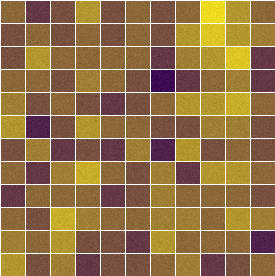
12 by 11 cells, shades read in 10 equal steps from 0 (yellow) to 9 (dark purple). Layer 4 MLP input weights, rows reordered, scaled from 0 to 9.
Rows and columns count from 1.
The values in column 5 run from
5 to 7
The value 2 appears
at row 5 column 10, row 8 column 4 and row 10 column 3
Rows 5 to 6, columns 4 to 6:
6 7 6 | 3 5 5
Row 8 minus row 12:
2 1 0 -5 -1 0 -1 3 -4 -3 0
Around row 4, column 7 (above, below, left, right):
7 5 6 7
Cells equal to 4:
19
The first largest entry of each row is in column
2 1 7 7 5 2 7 2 1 2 11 4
